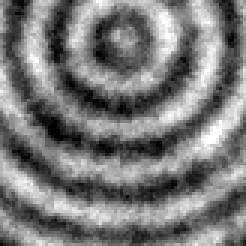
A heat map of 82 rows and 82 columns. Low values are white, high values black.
Lone odd cells: none. Ninth with the lowest average: middle right. Rings: centred on the top middle. Slope: none. Average level on the scale: 50%.
